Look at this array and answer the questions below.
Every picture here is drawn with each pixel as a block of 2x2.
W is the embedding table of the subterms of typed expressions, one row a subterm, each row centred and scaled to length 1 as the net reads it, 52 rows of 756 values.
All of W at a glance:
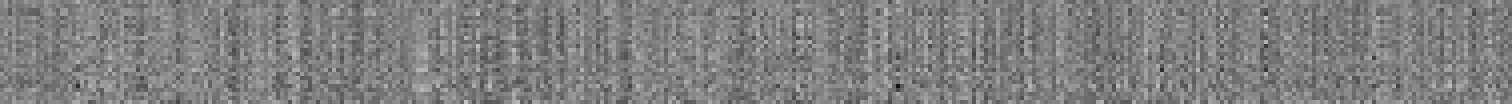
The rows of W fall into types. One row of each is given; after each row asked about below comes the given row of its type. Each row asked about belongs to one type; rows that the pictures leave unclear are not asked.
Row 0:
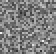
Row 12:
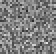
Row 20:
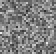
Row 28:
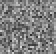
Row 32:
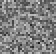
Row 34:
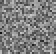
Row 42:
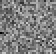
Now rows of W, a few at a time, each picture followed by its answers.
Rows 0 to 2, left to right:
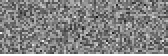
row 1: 28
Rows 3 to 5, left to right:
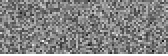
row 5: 34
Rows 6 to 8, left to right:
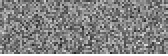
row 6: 20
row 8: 12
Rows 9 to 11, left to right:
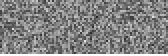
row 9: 0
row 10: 34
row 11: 20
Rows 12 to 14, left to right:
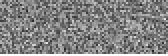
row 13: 0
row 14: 32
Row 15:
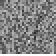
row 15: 34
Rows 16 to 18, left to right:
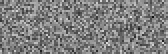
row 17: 0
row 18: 28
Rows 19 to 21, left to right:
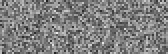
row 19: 12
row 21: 0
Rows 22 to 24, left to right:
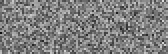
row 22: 34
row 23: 20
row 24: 0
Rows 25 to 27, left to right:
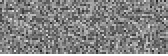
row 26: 34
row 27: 28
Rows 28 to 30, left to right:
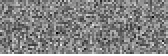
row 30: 28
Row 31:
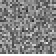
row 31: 12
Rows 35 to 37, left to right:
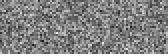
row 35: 34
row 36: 20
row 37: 12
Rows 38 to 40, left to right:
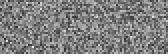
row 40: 20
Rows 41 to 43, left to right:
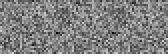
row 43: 42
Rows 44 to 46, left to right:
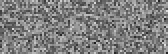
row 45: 32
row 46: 12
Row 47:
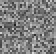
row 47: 0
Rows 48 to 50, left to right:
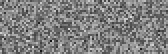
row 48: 34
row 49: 0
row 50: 28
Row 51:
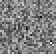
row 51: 28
